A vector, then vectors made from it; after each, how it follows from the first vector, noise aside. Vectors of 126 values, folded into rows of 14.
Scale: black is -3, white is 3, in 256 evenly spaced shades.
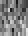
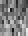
copied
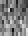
copied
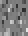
partly zeroed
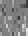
partly zeroed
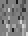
partly zeroed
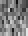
copied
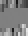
partly zeroed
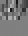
partly zeroed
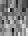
copied
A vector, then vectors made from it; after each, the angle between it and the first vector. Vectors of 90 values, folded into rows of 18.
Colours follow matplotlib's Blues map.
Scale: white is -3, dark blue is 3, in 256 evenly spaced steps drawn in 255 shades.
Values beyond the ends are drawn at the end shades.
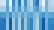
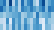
nearly opposite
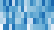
partly opposed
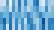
nearly parallel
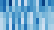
nearly opposite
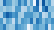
orthogonal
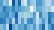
partly aligned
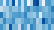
partly aligned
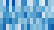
partly aligned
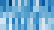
nearly opposite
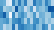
orthogonal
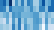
nearly opposite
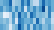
partly opposed
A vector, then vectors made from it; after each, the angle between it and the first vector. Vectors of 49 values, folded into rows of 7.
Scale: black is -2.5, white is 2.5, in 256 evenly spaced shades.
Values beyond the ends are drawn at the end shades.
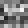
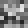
nearly parallel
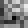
partly aligned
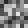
partly aligned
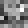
nearly parallel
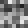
partly opposed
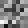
partly opposed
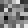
partly aligned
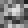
partly aligned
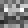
nearly parallel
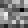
partly opposed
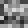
nearly parallel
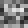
nearly parallel
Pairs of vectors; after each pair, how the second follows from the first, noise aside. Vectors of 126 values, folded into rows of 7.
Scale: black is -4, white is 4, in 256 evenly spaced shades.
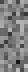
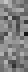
shuffled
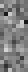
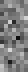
shuffled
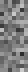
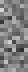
shuffled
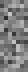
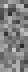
shuffled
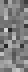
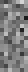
shuffled
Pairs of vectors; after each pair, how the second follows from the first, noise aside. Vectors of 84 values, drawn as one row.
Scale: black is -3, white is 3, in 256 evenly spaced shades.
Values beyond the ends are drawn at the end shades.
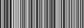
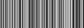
reversed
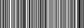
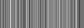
shrunk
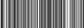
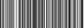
reversed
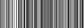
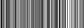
reversed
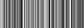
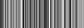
negated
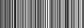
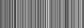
shrunk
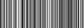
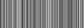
shrunk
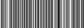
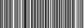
reversed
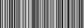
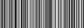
reversed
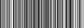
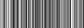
reversed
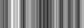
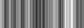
reversed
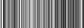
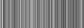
shrunk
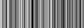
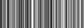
negated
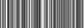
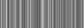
shrunk
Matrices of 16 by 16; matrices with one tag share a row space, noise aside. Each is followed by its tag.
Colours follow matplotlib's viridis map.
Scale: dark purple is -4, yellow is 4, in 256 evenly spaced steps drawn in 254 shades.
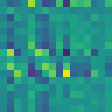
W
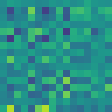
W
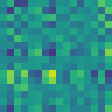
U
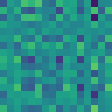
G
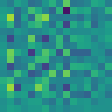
W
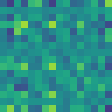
U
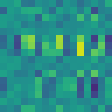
G
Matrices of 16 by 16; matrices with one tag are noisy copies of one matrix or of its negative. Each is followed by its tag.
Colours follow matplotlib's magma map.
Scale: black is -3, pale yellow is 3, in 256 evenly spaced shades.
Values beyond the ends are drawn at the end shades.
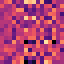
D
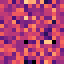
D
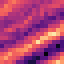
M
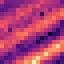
M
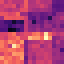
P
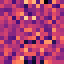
D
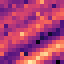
M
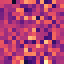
D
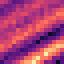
M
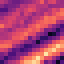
M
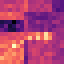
P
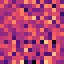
D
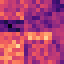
P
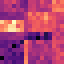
P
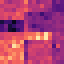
P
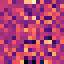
D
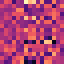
D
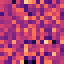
D
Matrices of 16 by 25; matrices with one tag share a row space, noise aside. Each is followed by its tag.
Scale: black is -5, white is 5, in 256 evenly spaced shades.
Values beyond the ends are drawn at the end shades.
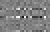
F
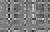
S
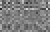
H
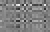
F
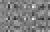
S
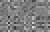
S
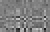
F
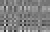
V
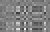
F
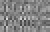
V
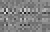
V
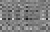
H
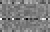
H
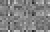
S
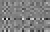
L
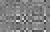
F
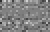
H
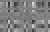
S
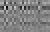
V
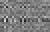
V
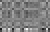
H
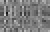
V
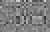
F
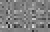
S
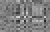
F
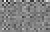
L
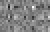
S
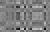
F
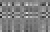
H
